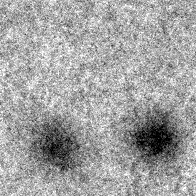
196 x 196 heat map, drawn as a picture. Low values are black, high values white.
Grain: blotchy. Ninth with the lowest average: bottom right. Odd rows or columns: none. Dips: two.
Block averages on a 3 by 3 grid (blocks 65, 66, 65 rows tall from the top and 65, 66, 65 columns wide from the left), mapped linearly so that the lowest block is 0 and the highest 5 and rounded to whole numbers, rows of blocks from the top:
554 / 453 / 230
